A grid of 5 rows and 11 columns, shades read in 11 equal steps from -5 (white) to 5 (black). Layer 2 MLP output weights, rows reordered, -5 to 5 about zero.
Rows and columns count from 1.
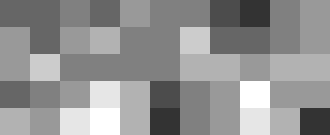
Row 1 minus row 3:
2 4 0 1 -1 0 2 4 4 2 1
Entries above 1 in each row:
2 0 0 1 2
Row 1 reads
1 1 0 1 -1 0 0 2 3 0 -1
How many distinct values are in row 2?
5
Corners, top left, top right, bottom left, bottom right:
1 -1 -2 3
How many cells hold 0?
14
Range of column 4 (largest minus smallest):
6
